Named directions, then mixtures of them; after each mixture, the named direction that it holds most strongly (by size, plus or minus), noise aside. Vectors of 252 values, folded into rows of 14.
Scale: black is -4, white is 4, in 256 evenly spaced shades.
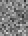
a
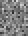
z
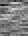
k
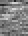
k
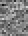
k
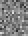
z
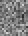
a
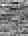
k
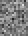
a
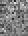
z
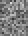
a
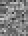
k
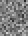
a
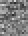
k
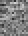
k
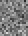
a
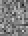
z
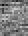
k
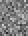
a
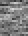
k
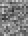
k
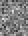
z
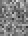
z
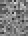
z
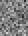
a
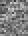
k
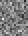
a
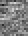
k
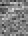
k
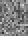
a
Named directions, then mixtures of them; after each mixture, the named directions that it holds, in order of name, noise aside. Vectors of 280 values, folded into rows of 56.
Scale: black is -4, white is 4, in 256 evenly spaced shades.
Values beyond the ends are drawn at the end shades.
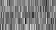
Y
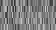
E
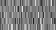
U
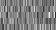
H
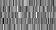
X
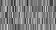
E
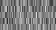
E, X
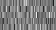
H, X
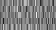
U, X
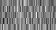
E, X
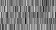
H, Y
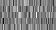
X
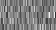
H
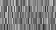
E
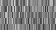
E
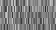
E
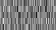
X, Y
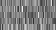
U, Y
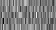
X, Y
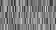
E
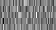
X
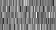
H, X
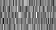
X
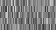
E, H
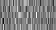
X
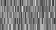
H, U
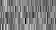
E, Y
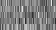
U, Y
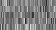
Y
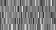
U
